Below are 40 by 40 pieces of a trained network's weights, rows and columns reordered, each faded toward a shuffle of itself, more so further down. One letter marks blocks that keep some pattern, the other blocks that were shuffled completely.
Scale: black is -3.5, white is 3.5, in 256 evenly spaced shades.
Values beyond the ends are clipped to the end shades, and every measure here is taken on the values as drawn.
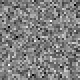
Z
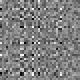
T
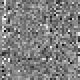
T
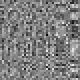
T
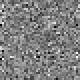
T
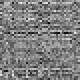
T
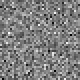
Z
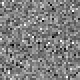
Z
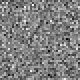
Z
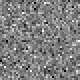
Z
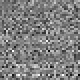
T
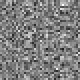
T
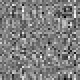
T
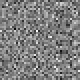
T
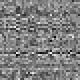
T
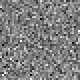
Z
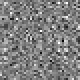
T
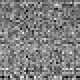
T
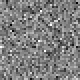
Z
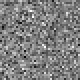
Z
